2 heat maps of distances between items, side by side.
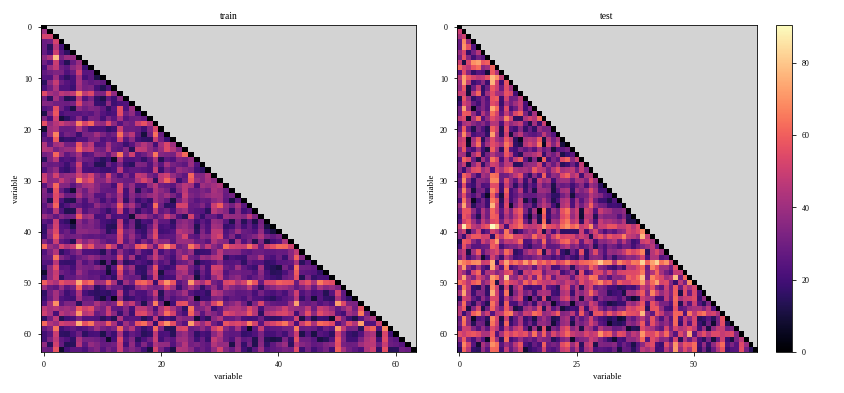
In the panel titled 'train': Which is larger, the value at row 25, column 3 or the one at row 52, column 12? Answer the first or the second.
the first
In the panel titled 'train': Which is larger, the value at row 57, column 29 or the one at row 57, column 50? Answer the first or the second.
the second
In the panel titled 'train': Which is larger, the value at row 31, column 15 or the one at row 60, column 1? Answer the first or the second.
the first
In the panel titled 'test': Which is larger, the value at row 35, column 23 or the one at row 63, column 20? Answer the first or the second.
the first
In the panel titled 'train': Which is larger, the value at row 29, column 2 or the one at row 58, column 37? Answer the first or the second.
the first
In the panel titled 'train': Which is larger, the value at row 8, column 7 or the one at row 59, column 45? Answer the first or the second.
the second
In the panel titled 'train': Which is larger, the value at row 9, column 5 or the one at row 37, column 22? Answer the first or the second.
the second
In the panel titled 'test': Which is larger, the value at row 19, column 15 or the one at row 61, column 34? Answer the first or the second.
the second
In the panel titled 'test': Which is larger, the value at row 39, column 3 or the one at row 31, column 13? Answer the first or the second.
the first
